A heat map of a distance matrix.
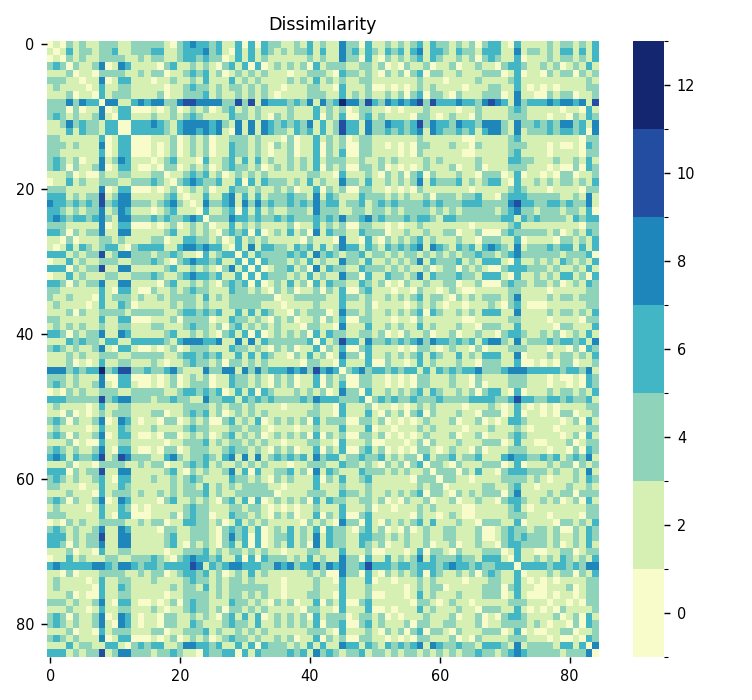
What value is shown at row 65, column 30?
4
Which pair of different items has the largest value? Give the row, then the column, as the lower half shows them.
45, 8
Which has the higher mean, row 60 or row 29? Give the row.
29
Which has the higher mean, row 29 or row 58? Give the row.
29
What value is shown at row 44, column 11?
4
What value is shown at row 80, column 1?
6
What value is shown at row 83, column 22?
8
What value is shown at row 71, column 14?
4
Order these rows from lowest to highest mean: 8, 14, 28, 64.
64, 14, 28, 8
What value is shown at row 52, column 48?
4
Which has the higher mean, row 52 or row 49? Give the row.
49
